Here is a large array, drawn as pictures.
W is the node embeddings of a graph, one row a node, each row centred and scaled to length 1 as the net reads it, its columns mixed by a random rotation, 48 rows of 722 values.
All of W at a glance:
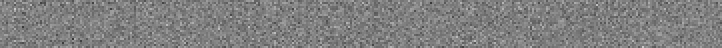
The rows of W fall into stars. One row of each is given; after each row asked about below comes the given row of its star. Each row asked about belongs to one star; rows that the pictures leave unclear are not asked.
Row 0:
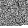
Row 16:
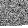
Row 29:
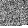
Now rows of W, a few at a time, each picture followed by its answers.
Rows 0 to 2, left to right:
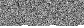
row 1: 29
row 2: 0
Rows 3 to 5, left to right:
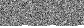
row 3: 16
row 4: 29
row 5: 0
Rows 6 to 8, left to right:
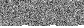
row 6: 0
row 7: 16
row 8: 16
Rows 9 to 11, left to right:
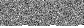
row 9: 16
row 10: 16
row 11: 29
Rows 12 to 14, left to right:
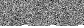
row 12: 0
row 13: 29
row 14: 29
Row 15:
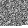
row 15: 0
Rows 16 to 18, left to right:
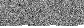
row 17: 16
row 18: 0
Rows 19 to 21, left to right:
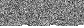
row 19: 29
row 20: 16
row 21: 0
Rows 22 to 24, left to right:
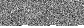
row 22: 0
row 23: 0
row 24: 16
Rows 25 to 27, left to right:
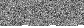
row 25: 0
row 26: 29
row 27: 29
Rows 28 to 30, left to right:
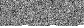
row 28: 16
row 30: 0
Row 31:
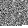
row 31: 16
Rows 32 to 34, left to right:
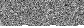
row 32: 29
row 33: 16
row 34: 29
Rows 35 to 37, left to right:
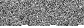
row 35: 16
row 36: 16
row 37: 0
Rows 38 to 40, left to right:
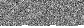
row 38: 0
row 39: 0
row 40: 16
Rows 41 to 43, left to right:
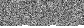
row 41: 16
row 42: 0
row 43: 29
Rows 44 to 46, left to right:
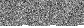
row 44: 29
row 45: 16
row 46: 0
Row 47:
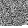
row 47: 0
